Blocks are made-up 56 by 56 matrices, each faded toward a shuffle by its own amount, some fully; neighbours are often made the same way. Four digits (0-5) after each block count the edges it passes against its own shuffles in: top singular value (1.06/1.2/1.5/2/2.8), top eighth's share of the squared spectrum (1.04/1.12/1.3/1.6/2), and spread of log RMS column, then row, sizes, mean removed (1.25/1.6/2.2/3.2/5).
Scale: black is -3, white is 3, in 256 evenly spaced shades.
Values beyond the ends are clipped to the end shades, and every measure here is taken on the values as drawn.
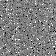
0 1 0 0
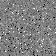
1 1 0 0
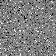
0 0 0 0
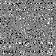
4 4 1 2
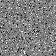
2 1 1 0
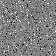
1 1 0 0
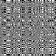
5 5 3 3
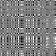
5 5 4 4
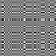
5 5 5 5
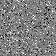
0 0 0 0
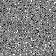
2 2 0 0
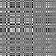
5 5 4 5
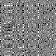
4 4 3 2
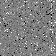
2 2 1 0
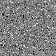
0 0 0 0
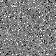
0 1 0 1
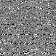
2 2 0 3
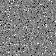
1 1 0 0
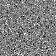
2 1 0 0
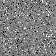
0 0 0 0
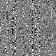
2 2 2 0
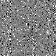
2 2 2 0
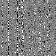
2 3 3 0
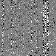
2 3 3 0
